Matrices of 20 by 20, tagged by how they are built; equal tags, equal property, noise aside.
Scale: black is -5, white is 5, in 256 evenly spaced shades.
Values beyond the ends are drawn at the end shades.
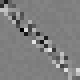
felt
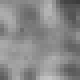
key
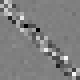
felt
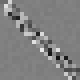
felt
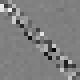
felt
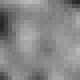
key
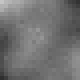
key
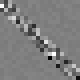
felt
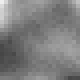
key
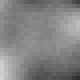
key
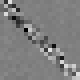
felt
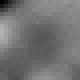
key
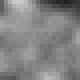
key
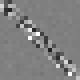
felt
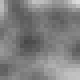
key
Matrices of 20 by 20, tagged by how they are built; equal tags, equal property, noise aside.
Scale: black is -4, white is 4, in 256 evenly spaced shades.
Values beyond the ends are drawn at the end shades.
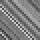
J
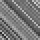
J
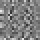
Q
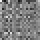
Q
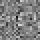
Q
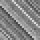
J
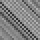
J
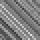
J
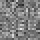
Q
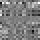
Q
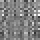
Q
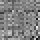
Q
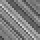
J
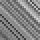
J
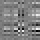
Q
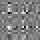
Q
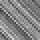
J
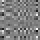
Q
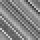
J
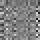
Q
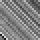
J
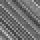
J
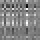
Q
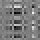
Q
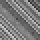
J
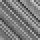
J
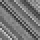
J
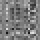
Q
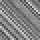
J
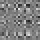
Q
